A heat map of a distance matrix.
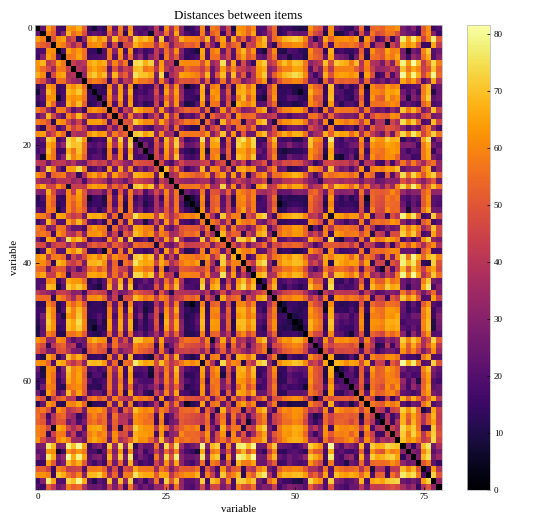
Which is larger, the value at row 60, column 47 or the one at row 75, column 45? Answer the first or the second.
the second
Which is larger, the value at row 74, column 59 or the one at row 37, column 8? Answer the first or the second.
the second
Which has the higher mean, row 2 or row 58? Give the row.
2
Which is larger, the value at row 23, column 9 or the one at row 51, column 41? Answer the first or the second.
the second
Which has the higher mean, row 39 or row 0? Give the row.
39
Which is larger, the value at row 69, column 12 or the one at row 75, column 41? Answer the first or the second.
the first
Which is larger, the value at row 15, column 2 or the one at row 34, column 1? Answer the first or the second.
the first
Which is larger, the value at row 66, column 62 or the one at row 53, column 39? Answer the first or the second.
the first
